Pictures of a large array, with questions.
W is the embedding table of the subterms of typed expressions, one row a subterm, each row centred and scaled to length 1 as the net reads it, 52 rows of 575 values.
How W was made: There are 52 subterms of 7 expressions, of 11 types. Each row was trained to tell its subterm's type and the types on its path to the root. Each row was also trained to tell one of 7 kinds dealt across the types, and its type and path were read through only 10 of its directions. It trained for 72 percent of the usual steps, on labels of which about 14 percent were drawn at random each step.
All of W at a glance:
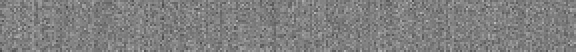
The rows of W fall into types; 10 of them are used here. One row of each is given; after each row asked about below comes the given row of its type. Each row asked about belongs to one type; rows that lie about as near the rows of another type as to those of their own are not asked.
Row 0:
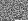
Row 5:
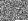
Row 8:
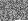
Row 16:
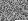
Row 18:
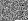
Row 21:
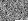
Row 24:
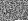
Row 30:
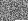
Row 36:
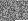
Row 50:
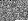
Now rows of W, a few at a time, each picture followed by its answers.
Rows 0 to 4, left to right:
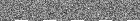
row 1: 36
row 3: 18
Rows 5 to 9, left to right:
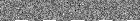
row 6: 21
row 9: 8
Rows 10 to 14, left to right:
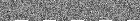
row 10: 50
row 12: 5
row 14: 24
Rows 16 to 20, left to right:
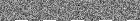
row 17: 5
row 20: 24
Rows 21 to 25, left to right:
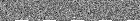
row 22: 18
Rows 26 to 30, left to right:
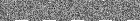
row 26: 36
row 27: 8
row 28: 5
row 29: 36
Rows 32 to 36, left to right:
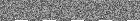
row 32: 8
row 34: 36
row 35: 0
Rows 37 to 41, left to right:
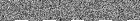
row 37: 0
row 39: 36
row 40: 50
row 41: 24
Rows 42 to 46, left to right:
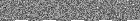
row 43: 8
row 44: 24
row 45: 24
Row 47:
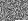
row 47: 30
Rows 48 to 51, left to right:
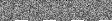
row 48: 5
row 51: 5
